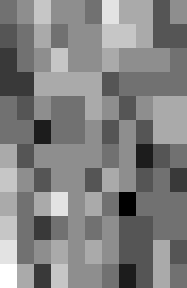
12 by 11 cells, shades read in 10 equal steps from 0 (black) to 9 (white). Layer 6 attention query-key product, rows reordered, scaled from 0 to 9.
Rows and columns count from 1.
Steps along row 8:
down down up same down up down down up down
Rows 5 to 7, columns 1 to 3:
4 3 5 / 4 4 1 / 6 3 5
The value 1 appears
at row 6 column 3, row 7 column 9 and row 12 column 8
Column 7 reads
8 7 6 3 5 3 4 6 4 5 5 4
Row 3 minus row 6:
-2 0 4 3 1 0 3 0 2 -1 -2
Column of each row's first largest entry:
7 7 4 3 6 10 1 1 4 1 1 1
